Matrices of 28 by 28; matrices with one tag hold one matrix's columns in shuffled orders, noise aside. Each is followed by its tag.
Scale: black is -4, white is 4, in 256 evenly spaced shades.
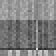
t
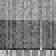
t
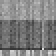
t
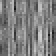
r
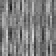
r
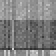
t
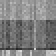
t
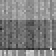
t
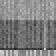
t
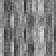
r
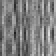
r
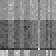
t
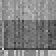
t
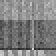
t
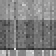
t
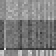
t
